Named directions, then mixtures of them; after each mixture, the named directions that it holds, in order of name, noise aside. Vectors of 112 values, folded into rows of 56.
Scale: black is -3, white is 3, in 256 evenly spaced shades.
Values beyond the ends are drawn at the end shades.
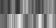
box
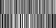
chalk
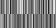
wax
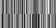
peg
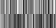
box, wax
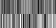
box, chalk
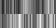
box, peg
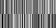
chalk, peg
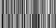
peg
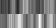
box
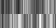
box, peg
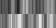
box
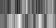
box
